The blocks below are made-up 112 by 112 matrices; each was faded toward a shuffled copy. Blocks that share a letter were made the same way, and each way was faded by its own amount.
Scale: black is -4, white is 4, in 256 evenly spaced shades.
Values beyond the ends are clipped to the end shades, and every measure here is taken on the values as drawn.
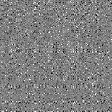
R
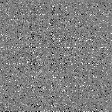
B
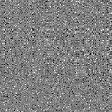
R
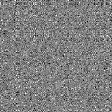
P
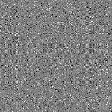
R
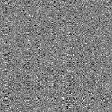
P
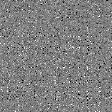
B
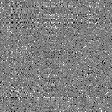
R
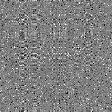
R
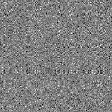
P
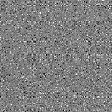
R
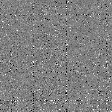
B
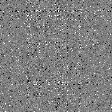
B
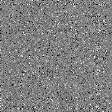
B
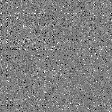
B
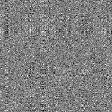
P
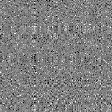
R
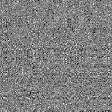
P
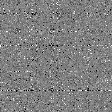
B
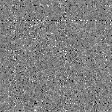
B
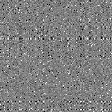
R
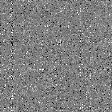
B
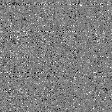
B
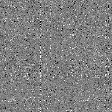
B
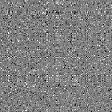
R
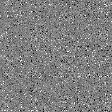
B
